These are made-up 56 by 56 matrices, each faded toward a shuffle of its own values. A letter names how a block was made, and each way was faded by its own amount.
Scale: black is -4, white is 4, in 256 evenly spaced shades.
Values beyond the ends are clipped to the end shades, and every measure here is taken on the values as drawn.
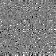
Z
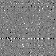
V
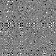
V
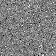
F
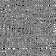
Z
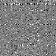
Z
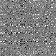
Z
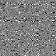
Z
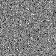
F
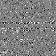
Z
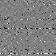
Z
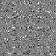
V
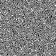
F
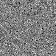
F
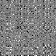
V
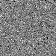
F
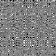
V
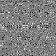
Z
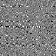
Z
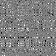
V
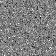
F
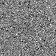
F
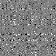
Z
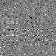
Z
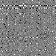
V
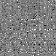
Z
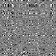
V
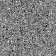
F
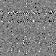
Z
